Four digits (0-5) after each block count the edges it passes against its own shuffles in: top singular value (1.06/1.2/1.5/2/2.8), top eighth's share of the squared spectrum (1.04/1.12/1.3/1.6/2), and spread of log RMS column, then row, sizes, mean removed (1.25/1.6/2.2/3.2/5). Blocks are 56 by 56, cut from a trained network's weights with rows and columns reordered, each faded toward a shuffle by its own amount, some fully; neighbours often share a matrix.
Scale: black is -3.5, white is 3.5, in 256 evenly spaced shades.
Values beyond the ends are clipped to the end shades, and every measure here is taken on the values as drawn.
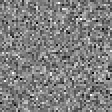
1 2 0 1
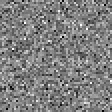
2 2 0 0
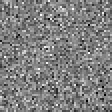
2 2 0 0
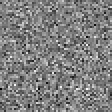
2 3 0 1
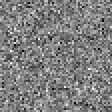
0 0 0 0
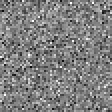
1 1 0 0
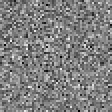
3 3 1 2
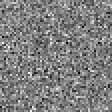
1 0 0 0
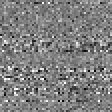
3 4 0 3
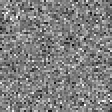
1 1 0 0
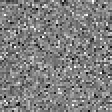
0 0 0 0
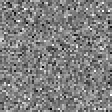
1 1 0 0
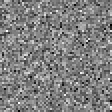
1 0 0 0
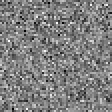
2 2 0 1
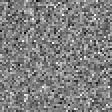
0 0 0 0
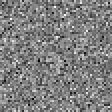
0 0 0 0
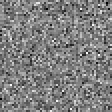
0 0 0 0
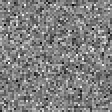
0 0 0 0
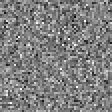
1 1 0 0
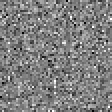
0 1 0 0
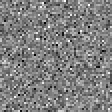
1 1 0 0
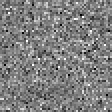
2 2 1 1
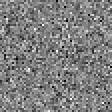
2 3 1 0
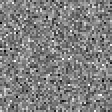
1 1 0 0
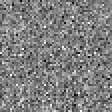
2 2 1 1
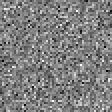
2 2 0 0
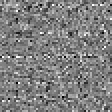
3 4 2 2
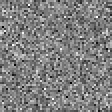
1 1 0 0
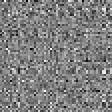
3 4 1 3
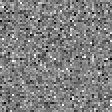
2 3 1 1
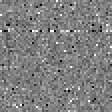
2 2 0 1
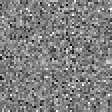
2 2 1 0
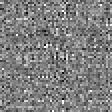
3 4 2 2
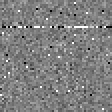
3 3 0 1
